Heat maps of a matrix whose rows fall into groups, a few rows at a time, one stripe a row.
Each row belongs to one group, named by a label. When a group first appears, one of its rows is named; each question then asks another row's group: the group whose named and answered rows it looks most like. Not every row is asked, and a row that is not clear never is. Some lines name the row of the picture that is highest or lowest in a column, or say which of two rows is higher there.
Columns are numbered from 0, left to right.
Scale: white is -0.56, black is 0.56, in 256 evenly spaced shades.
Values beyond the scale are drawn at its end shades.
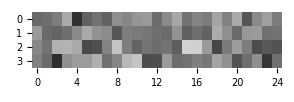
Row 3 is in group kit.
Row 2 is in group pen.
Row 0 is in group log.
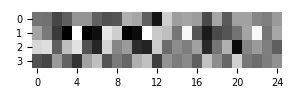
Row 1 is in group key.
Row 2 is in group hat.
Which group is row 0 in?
kit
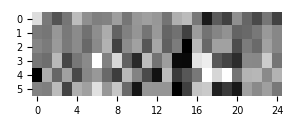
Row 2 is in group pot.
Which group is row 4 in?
kit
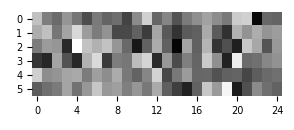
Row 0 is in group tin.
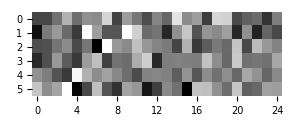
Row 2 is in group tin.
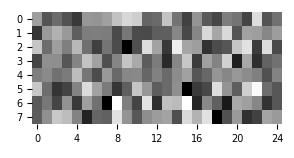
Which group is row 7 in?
pen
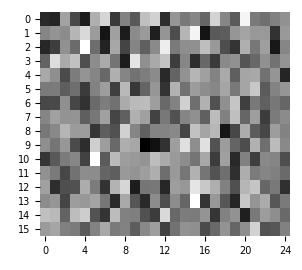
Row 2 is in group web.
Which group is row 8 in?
pen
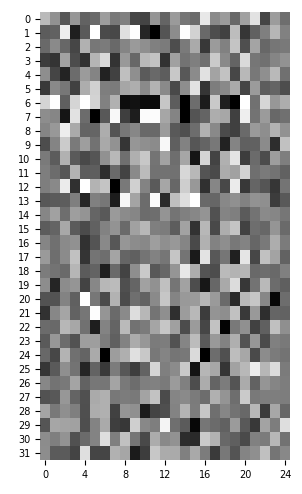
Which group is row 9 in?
web
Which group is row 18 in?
log
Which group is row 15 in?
pot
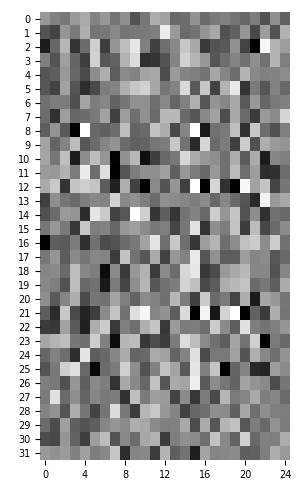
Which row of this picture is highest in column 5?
25
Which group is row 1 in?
web
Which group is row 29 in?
pot
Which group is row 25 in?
pen
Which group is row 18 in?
log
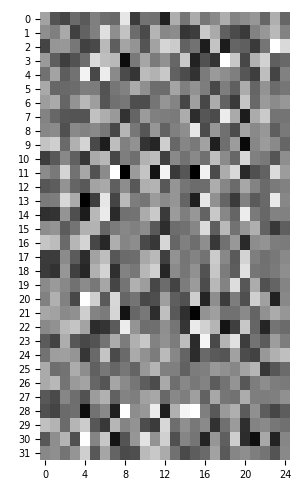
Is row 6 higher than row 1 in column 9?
Yes
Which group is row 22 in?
pen
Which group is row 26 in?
hat
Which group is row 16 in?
hat
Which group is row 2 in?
pen
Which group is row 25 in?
tin
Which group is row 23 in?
pot
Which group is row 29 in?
hat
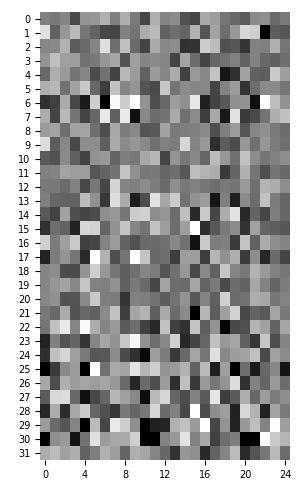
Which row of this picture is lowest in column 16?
29
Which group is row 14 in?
pot
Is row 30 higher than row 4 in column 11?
Yes
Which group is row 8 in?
hat
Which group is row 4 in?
pen
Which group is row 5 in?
hat
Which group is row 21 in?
pot
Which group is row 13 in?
key
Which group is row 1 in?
tin
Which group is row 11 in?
pen
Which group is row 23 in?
kit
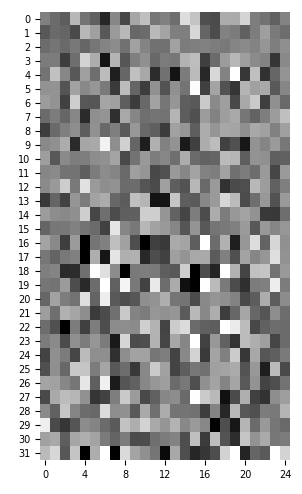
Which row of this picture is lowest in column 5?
18
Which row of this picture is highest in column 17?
29
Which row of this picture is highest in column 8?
18
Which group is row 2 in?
kit
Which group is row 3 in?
log
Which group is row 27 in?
pen
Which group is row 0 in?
log
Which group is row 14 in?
tin
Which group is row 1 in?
key
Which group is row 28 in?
web
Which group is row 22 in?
log
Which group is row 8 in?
kit
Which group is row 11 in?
kit
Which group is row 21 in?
pen
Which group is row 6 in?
tin
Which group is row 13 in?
kit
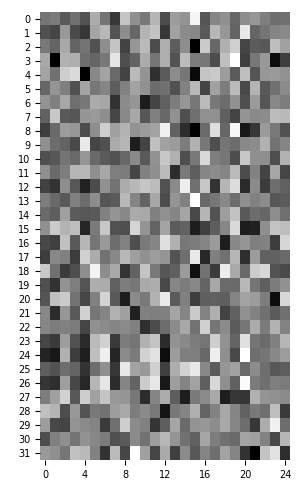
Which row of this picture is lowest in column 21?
18
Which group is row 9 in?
key
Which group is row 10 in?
web
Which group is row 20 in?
web
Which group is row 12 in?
pot
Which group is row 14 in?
pot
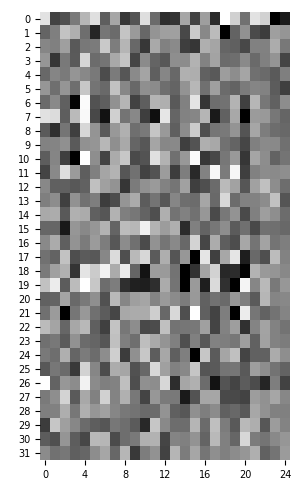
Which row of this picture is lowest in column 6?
18
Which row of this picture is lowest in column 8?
18
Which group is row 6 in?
key
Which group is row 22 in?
hat
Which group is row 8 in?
key
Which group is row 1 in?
pen
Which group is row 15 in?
kit
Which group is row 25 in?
key
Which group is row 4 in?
log
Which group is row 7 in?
hat
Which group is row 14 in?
hat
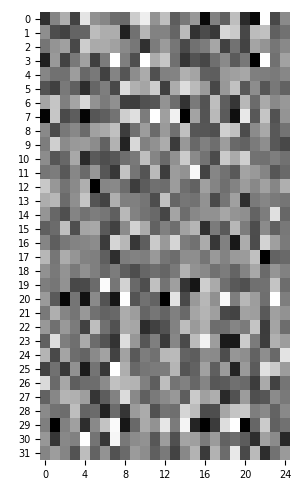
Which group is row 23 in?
pen
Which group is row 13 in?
hat
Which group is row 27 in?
pen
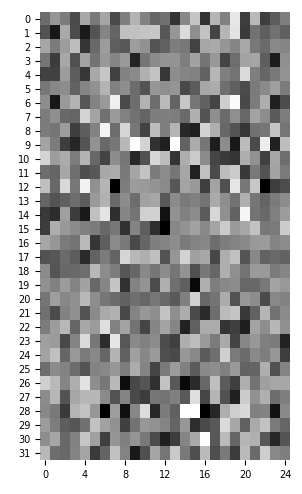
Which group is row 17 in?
pot
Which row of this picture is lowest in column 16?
30
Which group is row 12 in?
tin
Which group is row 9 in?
kit
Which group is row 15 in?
kit
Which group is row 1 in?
pot
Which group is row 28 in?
log
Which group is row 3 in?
web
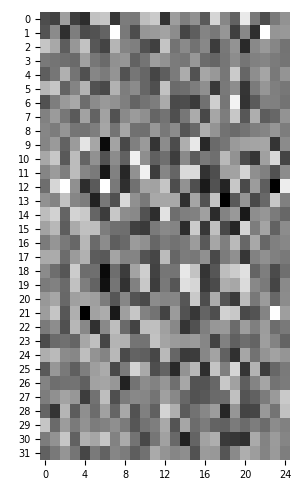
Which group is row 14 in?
hat
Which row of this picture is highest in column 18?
13
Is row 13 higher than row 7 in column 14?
Yes
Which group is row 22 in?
tin
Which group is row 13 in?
pen
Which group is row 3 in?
key
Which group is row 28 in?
web
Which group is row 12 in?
web
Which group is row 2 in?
hat
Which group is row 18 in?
log
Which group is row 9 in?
log
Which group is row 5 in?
hat
